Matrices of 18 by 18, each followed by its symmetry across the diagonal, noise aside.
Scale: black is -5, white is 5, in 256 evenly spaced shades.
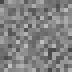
symmetric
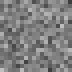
antisymmetric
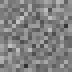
symmetric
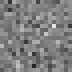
neither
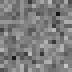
symmetric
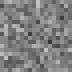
neither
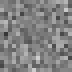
neither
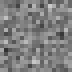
antisymmetric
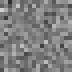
antisymmetric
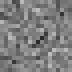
symmetric
